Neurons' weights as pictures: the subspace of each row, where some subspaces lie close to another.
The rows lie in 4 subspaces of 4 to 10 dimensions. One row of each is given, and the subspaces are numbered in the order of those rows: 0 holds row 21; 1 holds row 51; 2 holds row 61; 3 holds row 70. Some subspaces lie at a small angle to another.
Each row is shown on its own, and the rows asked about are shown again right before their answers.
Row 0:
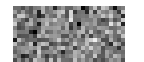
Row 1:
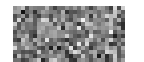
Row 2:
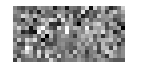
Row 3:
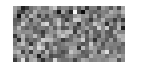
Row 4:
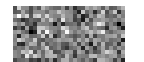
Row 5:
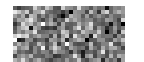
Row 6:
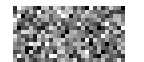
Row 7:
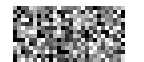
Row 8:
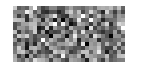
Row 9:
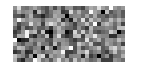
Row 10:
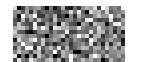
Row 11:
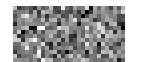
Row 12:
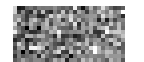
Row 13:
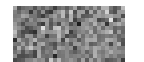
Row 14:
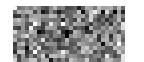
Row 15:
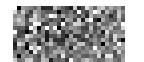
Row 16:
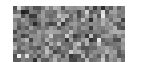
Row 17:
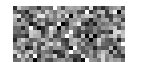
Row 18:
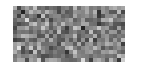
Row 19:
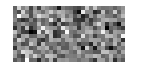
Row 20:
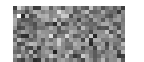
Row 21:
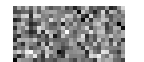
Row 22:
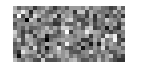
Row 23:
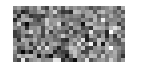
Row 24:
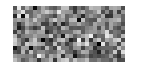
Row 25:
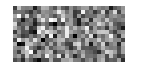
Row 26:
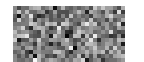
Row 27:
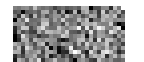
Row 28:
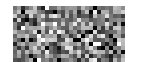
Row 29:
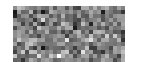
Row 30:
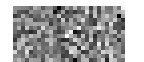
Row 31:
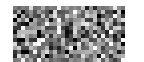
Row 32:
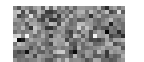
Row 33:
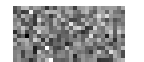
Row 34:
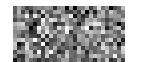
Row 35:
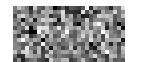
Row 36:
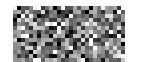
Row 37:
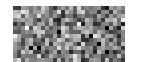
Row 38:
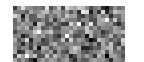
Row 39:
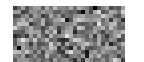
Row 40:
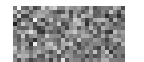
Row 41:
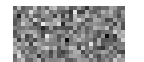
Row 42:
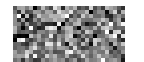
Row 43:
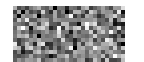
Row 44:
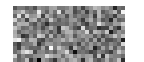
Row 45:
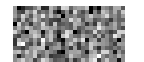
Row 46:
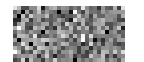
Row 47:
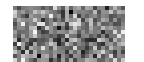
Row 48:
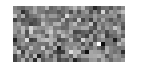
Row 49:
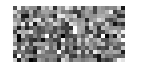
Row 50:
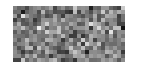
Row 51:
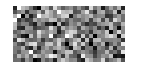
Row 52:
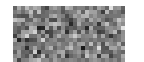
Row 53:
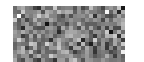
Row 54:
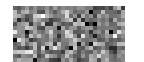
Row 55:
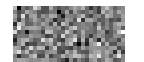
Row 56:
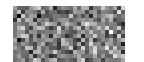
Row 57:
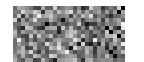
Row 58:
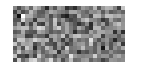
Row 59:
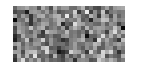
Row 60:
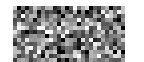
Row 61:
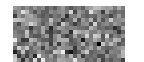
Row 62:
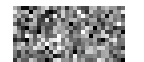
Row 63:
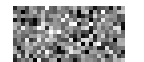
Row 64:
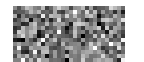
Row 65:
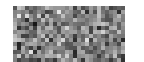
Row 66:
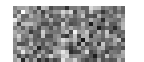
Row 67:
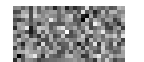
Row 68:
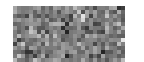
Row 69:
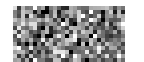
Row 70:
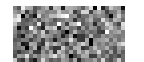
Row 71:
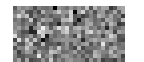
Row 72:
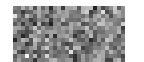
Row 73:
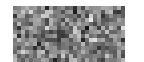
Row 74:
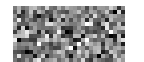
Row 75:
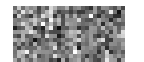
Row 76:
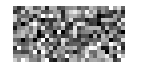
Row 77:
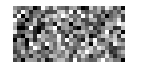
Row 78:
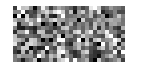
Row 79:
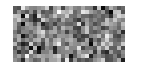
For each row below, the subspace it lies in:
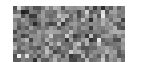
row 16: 1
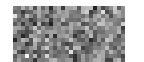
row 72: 3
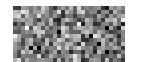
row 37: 3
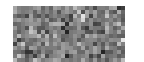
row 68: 0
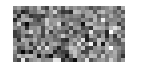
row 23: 2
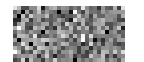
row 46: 3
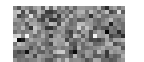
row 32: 3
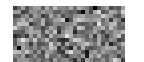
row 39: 0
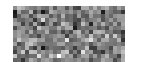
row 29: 3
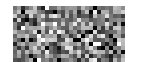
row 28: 2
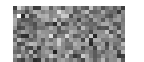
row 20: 1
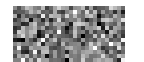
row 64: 0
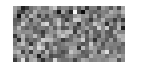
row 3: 3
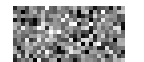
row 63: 2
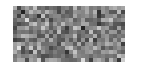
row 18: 0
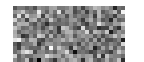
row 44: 0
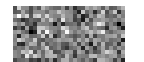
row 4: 0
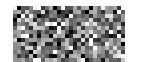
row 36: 1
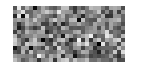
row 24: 2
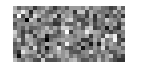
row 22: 3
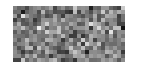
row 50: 2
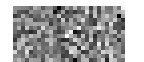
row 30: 0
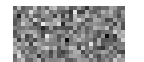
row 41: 3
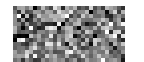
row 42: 3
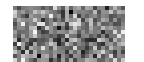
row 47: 3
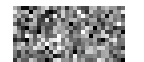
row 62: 3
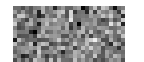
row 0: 3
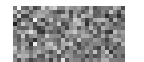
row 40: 3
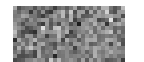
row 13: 3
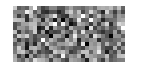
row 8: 2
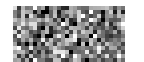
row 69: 2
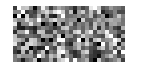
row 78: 2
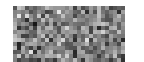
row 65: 0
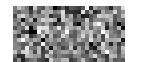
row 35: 0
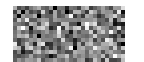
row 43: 0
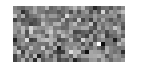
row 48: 2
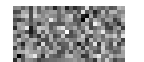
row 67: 0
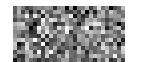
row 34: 0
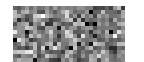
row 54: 2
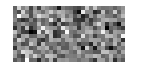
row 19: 0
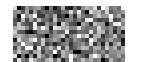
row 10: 3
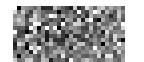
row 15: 3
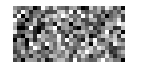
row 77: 3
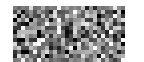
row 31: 0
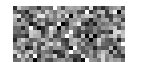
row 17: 1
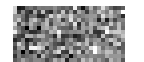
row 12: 3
